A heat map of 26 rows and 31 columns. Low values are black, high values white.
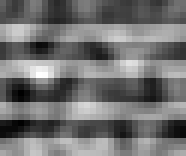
No overall slope runs across the table. Stripes running across repeat 4 times from top to bottom. There are no lone odd cells.
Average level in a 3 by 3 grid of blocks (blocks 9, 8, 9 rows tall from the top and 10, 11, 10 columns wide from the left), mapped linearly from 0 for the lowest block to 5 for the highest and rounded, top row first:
0 1 2
2 1 2
2 5 2
